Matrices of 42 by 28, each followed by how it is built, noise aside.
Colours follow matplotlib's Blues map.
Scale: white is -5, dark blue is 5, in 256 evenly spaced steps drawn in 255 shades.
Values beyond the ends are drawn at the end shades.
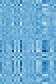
low rank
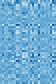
low rank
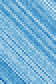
Toeplitz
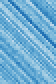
Toeplitz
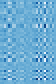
low rank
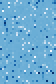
sparse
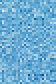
low rank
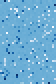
sparse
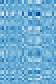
low rank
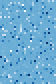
sparse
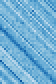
Toeplitz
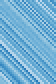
Toeplitz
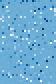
sparse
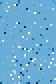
sparse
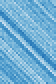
Toeplitz
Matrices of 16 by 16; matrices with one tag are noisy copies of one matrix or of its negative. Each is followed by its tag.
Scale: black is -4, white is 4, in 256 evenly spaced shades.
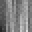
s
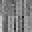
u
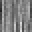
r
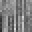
u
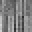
u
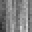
s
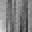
s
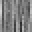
r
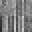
u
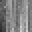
s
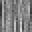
r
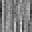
r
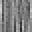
r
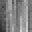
s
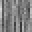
r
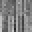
u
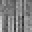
u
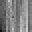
s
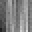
s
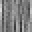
r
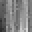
s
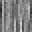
r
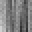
s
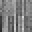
u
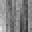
s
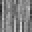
r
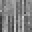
u
